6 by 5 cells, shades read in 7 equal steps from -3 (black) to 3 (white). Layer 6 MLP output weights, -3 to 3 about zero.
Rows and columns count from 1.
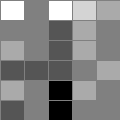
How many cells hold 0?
12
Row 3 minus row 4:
2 1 0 1 -1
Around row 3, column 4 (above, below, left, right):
1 0 -1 0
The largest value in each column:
3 0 3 2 1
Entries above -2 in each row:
5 5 5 5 4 4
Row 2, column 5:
0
